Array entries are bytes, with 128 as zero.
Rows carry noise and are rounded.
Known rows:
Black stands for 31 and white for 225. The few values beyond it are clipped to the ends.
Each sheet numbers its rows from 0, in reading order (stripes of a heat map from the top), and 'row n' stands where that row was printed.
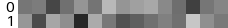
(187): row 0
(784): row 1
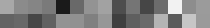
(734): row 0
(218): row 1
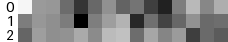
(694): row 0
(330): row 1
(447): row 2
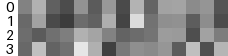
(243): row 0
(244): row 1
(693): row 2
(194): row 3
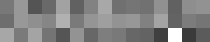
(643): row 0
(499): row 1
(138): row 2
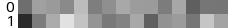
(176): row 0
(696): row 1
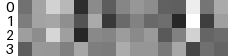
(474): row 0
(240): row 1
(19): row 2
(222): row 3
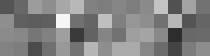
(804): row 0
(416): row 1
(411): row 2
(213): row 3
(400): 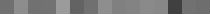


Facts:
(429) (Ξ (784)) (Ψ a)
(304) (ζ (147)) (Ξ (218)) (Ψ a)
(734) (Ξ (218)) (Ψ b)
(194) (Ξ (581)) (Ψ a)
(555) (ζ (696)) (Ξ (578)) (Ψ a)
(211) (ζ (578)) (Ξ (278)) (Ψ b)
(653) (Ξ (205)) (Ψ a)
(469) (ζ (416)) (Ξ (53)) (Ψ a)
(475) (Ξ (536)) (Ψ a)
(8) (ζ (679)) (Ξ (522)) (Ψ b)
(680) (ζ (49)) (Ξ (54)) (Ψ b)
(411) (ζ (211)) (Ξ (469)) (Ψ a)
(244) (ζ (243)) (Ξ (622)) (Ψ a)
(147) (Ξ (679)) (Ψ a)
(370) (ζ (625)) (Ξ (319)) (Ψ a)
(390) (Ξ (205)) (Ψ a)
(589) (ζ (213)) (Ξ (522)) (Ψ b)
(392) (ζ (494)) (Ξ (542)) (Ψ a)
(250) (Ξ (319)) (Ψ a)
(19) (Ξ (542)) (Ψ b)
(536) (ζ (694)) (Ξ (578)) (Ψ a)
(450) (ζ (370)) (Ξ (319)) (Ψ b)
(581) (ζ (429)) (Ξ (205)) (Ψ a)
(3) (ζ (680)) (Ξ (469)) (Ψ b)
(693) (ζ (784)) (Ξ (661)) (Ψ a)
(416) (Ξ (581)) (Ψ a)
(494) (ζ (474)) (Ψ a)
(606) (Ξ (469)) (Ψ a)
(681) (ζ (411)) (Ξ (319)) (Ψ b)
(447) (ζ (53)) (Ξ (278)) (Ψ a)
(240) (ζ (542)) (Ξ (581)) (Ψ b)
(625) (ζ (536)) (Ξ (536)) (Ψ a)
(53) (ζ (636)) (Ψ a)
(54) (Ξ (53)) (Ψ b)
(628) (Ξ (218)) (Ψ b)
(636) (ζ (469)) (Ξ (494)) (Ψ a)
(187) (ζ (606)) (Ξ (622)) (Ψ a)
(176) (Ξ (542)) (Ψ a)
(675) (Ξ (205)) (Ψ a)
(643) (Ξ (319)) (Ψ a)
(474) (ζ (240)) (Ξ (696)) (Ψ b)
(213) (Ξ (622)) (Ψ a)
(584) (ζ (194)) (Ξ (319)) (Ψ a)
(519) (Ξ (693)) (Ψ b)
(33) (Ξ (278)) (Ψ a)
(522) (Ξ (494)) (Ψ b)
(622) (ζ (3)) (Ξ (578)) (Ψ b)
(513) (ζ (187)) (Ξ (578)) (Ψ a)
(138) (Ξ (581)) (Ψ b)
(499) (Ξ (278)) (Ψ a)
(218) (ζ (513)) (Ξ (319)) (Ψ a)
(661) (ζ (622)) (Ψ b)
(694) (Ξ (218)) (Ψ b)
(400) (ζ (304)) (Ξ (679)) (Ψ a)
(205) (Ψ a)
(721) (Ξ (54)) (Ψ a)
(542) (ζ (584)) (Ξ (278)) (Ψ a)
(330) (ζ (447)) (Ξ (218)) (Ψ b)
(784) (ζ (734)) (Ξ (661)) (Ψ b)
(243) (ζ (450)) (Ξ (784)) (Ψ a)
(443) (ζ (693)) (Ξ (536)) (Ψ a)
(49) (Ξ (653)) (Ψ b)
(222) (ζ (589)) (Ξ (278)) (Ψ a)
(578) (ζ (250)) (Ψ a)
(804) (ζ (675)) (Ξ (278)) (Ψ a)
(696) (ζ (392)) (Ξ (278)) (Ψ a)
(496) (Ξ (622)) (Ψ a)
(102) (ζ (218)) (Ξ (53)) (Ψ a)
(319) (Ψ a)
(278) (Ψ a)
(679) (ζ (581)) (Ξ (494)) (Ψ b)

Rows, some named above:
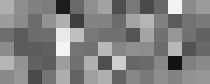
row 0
(734)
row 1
(606)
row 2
(581)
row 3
(416)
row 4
(625)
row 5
(250)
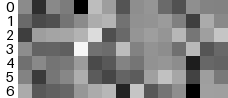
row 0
(622)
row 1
(578)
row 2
(542)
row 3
(416)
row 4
(102)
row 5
(469)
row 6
(536)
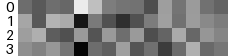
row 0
(581)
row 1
(54)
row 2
(370)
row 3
(681)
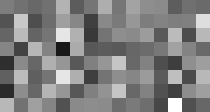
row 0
(636)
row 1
(584)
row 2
(194)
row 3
(661)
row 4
(555)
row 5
(194)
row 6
(555)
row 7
(49)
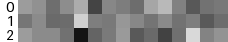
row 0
(606)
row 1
(390)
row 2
(628)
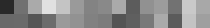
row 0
(696)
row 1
(319)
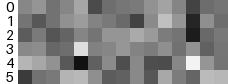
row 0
(721)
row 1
(53)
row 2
(443)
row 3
(675)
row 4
(450)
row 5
(494)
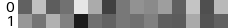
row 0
(194)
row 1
(8)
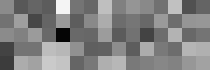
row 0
(416)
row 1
(304)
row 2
(681)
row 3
(494)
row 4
(392)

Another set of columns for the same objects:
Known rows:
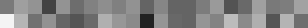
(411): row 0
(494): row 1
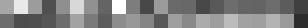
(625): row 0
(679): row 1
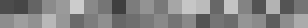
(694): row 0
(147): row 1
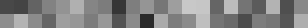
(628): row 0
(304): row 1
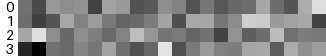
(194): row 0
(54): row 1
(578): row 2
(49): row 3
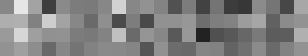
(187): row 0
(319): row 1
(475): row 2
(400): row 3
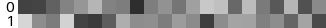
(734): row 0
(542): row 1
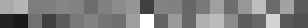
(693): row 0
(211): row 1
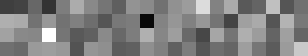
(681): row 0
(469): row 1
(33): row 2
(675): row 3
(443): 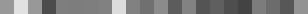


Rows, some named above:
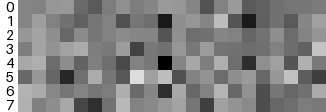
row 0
(222)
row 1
(636)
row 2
(400)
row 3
(250)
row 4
(53)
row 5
(622)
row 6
(584)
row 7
(392)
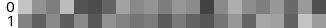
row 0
(696)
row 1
(581)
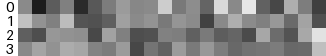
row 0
(474)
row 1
(696)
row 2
(416)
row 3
(643)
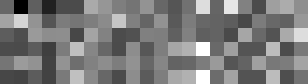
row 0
(240)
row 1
(555)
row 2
(416)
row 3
(330)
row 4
(411)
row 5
(330)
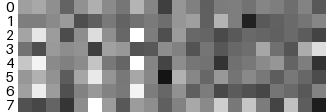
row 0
(243)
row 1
(447)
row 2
(625)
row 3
(194)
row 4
(536)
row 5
(370)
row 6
(244)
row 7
(450)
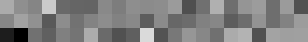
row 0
(804)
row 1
(102)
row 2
(138)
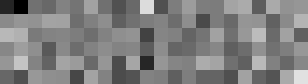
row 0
(49)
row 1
(606)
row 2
(693)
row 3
(102)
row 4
(218)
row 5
(416)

